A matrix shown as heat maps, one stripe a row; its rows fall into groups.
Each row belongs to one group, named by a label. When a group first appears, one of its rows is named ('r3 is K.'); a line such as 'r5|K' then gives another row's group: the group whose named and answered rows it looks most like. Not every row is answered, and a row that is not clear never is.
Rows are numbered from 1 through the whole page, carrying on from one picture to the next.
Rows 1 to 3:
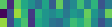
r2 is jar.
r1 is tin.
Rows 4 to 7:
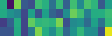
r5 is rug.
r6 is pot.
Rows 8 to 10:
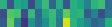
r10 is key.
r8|tin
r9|key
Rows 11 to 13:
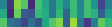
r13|rug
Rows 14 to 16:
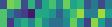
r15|rug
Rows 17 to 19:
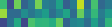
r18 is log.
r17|tin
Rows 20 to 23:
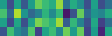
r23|key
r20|pot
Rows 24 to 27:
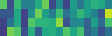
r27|key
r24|tin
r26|pot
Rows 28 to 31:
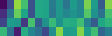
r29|jar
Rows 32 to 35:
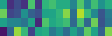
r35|jar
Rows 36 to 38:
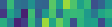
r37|key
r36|key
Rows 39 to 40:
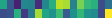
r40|pot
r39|log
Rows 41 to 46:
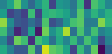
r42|log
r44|log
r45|jar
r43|rug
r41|tin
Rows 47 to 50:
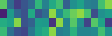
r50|rug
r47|rug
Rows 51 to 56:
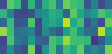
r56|key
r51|key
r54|rug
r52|rug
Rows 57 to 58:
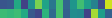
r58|tin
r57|pot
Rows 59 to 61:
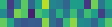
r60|jar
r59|tin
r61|rug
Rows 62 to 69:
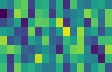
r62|tin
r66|rug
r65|log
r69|tin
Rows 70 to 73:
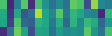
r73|jar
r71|pot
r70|tin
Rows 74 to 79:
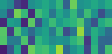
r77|tin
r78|tin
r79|pot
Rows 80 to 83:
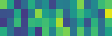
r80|rug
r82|pot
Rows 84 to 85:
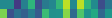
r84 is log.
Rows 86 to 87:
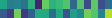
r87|jar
